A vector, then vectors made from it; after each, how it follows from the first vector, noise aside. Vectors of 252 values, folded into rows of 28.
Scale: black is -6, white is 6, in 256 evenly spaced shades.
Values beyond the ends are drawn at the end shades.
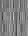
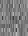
sign-scrambled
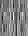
scaled up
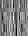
scaled up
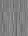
shrunk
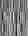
scaled up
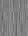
shrunk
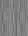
shrunk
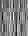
scaled up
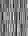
scaled up
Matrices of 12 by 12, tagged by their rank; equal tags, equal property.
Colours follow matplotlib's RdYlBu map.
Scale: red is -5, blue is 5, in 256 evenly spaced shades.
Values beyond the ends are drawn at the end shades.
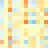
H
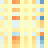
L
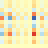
L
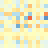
H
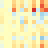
H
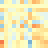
H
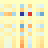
L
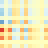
L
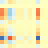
L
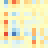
H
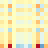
L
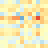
H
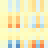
L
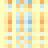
L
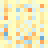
H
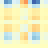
L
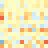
H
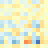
H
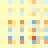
L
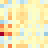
H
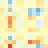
H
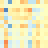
H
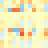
H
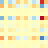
L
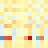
H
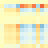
L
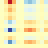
L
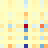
L
